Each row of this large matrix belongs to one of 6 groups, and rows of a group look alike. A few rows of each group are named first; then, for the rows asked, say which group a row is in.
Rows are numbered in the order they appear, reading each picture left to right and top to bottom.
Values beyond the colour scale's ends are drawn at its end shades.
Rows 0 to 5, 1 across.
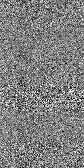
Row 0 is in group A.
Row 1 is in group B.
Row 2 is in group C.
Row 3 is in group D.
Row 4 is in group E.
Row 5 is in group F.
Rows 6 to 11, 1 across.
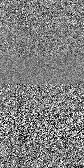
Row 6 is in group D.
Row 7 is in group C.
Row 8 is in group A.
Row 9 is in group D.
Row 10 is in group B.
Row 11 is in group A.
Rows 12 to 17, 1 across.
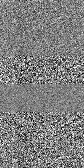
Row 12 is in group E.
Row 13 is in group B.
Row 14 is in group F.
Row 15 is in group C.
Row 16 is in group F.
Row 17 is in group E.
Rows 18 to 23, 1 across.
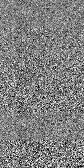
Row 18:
C
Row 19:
C
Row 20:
F
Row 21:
B
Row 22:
C
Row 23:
A
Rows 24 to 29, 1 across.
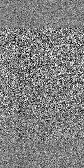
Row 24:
D
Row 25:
D
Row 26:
E
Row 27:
B
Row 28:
C
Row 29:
B
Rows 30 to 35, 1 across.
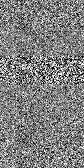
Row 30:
B
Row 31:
C
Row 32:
C
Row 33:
D
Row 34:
F
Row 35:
C
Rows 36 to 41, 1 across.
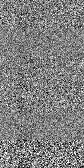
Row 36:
F
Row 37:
A
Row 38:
E
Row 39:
C
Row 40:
F
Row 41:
B
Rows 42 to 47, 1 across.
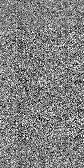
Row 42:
D
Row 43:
D
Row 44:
F
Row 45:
A
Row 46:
D
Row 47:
C
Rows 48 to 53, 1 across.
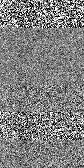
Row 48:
E
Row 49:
B
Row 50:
D
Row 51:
A
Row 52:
E
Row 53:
A
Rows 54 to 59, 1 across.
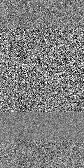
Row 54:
A
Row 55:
B
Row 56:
D
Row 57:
F
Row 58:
B
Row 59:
C
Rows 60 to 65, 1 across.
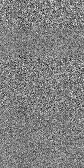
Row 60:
E
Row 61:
C
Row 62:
D
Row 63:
B
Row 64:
A
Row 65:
E
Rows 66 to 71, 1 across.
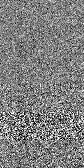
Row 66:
D
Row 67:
F
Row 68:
D
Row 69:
E
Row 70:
B
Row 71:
A
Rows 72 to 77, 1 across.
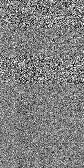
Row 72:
D
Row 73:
F
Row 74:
F
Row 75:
F
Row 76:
E
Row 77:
C
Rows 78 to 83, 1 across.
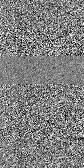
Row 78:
F
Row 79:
D
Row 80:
E
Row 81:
E
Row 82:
A
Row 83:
D
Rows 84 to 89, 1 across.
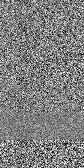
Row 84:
C
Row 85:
A
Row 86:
C
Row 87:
D
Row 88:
B
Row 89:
C
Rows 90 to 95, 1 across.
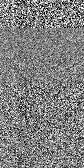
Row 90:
C
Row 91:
B
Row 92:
F
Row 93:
F
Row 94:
A
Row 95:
D
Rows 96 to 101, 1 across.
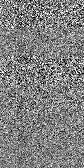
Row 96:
F
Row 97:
D
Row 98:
C
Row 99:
D
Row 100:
B
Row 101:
D
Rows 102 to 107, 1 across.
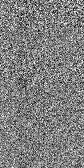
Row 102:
F
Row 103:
B
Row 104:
B
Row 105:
A
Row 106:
C
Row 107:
F
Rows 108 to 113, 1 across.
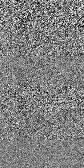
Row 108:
B
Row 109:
A
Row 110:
E
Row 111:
D
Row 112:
A
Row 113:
D
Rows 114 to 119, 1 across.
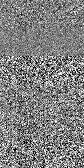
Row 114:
F
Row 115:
A
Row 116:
C
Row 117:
D
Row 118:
E
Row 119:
C
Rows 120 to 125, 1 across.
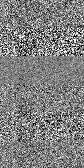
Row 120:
A
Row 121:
F
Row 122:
B
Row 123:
C
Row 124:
C
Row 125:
E
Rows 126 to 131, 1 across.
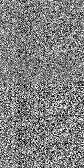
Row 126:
E
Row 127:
C
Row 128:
A
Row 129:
C
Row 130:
C
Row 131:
C
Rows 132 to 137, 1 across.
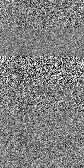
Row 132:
C
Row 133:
B
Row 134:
E
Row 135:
B
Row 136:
B
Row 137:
A
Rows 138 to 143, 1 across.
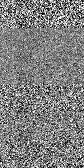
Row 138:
C
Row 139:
E
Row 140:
C
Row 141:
B
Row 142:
B
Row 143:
A
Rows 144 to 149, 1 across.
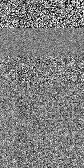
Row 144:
A
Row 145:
B
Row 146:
D
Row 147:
F
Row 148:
C
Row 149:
E
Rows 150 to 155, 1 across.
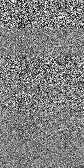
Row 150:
B
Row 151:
D
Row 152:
A
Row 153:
D
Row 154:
E
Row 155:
A
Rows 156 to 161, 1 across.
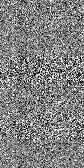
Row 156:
D
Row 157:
C
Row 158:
A
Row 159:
C
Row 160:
D
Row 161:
C
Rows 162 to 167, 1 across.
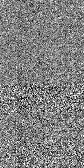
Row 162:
E
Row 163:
D
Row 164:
D
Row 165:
F
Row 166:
D
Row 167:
D
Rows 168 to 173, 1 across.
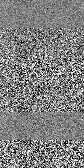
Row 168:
C
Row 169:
F
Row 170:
D
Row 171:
B
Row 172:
C
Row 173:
C
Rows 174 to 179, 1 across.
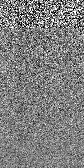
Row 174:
F
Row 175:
A
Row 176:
A
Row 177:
B
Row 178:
B
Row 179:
D
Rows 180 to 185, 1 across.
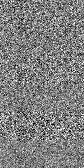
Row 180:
B
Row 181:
A
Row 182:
D
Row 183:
B
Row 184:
C
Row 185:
D
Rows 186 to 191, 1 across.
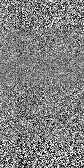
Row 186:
D
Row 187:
C
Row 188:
D
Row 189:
F
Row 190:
C
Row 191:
B
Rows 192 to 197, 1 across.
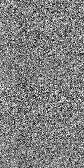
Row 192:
C
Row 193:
A
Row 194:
F
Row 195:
E
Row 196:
B
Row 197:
C
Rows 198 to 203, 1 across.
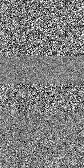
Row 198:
A
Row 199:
A
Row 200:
D
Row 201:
C
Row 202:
A
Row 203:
D
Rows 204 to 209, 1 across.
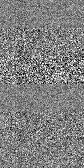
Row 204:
D
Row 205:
B
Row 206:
C
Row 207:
D
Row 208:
A
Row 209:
D
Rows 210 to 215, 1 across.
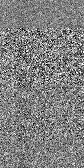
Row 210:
E
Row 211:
D
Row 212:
C
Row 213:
C
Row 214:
C
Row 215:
B
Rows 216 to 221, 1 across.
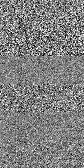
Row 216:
B
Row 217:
A
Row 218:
D
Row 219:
B
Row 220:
D
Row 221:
D
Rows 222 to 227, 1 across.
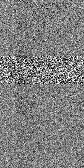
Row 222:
C
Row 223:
B
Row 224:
B
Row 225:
F
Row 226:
E
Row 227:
B
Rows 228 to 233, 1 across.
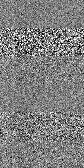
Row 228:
F
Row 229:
F
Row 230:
C
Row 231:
B
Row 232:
E
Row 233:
E
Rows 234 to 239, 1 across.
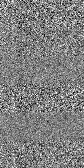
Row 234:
C
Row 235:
C
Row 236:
B
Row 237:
F
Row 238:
A
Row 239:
F
